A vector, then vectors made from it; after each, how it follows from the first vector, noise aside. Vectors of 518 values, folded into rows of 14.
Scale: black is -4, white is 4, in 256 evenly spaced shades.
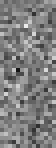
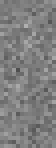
shrunk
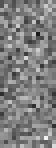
wrapped around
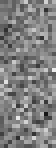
wrapped around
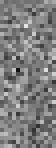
copied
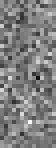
reversed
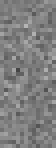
shrunk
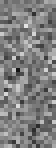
copied
